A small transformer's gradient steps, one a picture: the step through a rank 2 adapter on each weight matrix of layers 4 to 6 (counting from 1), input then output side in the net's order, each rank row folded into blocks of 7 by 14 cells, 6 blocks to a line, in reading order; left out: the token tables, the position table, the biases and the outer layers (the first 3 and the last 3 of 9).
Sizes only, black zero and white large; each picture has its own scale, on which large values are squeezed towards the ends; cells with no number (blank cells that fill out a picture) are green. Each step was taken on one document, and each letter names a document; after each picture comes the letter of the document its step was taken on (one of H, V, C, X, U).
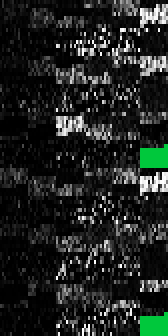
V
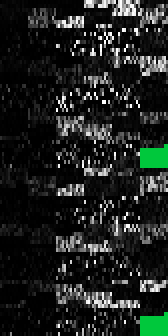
V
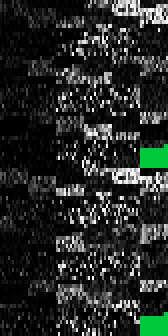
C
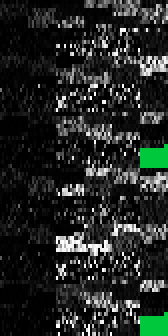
V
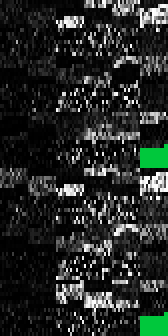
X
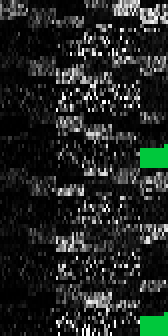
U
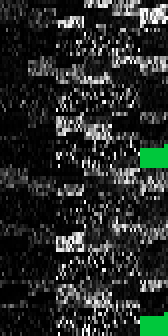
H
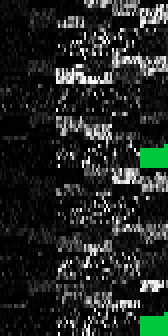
H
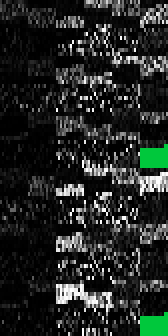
C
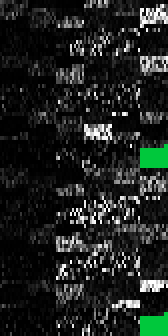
H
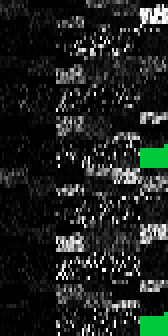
V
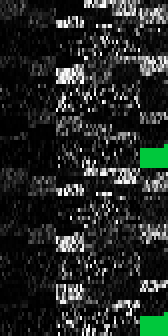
U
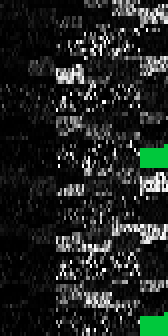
H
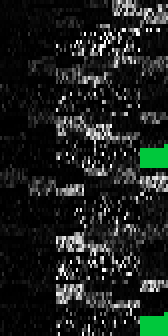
V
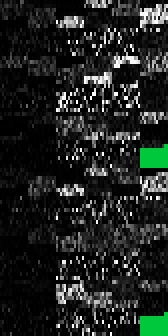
X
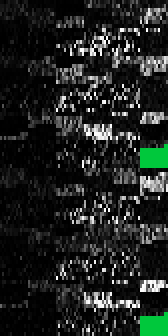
H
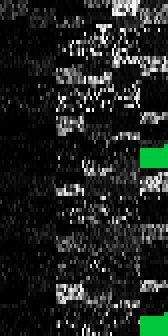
C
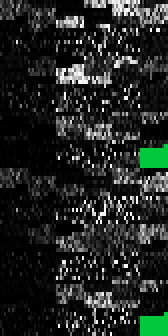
X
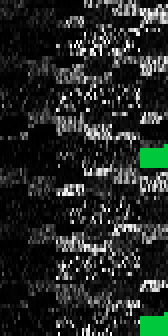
H
